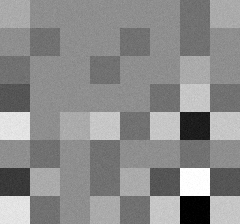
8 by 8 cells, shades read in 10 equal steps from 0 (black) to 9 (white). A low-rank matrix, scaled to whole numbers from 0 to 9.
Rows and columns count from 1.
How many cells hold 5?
27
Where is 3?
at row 4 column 1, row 7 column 6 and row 7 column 8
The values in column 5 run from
4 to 6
